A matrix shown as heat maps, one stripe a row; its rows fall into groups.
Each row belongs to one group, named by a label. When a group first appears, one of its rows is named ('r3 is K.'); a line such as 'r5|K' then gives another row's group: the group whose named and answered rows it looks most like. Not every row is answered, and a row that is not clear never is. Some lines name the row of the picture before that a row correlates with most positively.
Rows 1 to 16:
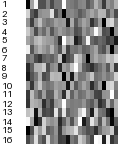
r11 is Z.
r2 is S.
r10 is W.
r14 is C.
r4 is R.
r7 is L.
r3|W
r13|R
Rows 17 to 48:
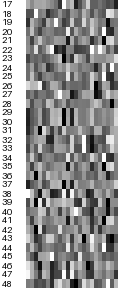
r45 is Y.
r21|W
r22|S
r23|L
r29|L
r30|L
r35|W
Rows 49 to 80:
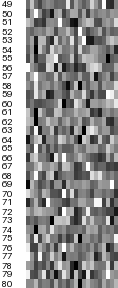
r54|Y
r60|L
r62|C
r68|S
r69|Z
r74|Y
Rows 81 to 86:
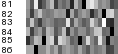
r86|C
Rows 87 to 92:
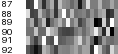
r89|Z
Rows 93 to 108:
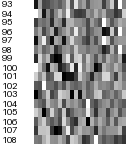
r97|S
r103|L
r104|Y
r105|C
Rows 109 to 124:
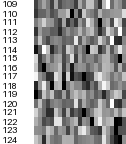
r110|L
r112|Z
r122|C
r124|R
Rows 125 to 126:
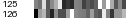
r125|S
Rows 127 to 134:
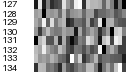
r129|S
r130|W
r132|S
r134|Z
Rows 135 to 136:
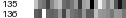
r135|C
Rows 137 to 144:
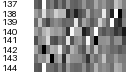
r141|Y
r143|S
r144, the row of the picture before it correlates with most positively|136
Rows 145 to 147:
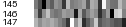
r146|W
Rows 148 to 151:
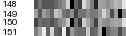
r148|L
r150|L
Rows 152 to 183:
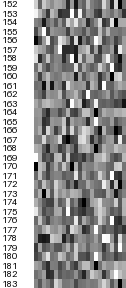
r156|L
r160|W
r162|Y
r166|R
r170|Z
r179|Z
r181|L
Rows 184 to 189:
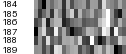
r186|S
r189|C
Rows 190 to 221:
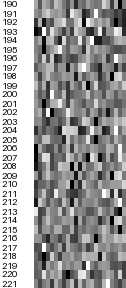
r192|Y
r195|Y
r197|R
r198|W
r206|Z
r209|W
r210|L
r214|W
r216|L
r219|Y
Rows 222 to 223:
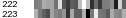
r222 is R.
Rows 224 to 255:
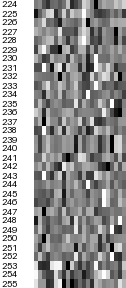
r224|L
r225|R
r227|R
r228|R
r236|R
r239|W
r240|W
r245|S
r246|S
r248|Z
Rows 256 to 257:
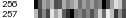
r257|S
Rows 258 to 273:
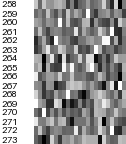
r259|Y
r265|R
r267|Z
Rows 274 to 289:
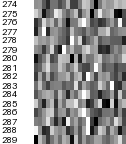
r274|L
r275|C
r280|L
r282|Y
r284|R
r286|R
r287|Y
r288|C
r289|Z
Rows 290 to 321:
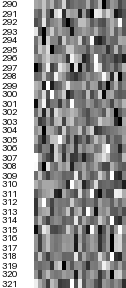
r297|L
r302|C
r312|S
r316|W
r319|S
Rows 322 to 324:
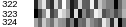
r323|L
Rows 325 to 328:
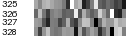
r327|L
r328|W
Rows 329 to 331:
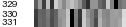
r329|C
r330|L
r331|L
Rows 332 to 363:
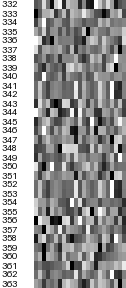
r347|W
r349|Z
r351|W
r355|C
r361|L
